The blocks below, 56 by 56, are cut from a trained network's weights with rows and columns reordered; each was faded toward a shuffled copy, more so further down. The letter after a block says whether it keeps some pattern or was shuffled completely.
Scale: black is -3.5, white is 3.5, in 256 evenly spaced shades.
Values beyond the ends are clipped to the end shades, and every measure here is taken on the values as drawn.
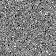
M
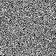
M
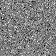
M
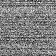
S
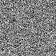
M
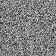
M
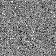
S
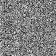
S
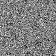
M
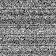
S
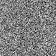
M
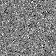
M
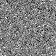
M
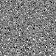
S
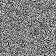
M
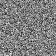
M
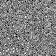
M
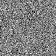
S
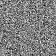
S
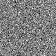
M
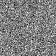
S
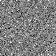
S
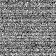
S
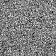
M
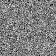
M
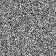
M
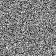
M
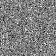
S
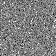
M
